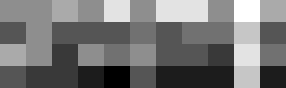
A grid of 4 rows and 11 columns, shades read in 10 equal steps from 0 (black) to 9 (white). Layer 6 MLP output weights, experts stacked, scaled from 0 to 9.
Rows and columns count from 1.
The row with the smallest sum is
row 4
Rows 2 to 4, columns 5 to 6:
3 4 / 4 5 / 0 3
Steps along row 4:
down same down down up down same same up down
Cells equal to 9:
1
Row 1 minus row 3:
-1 0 4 0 4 0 5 5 3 1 2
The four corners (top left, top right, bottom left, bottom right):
5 6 3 1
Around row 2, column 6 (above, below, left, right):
5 5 3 3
